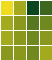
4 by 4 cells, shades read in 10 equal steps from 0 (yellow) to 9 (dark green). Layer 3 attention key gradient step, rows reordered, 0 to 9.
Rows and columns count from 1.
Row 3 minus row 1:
3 1 -4 -3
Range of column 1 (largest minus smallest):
4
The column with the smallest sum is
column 1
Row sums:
19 18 16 16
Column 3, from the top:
9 6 5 5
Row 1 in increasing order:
0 3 7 9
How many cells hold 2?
0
